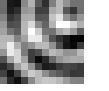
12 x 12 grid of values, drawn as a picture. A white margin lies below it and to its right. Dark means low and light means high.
No single row or column stands out from its neighbours. Rings spread out from the top right. The halves do not mirror each other. There is no overall slope.
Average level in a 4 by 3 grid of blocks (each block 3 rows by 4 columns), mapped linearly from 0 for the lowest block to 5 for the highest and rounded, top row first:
0 2 3 / 3 5 3 / 5 2 2 / 0 3 1
